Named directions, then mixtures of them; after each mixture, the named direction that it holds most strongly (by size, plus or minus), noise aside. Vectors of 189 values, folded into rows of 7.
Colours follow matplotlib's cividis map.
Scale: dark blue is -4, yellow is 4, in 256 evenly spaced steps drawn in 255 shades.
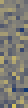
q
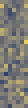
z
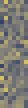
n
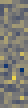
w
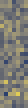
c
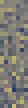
q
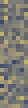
n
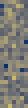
z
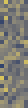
n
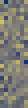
n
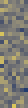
q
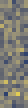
c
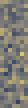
w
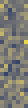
z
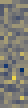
w
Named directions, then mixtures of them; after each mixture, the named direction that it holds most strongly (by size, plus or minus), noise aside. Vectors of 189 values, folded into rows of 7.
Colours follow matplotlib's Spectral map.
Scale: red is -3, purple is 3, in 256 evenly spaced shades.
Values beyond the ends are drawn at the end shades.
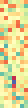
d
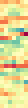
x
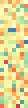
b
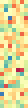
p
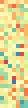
d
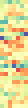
x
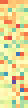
d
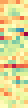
x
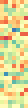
x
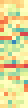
x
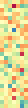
d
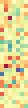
p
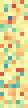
p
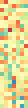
d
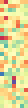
d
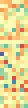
d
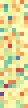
p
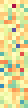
b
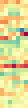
x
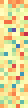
b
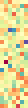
b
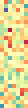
b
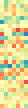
x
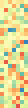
b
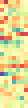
x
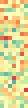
d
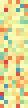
b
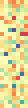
b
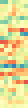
x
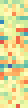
x
